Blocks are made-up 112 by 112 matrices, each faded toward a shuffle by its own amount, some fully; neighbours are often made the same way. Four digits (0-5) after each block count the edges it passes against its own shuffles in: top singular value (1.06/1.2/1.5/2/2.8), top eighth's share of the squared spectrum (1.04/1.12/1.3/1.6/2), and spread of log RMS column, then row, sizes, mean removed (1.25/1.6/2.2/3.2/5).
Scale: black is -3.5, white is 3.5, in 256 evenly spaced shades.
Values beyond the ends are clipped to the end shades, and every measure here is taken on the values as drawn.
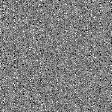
1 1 3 0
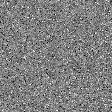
0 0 1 0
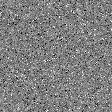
0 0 0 0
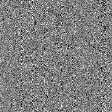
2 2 3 0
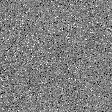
0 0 0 0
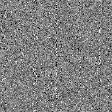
1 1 3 0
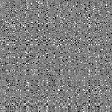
5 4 3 3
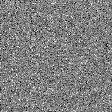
3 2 1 0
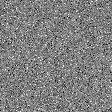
0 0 0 0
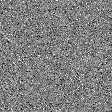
1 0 0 0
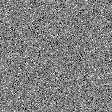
1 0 0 0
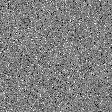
1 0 0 0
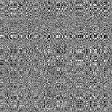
5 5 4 4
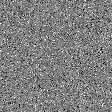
0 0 0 0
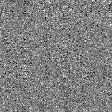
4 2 1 1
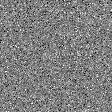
2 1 0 0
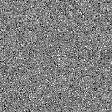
3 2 1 1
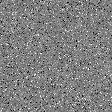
1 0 0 0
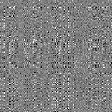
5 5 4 3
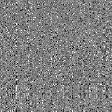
4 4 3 2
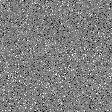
1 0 0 0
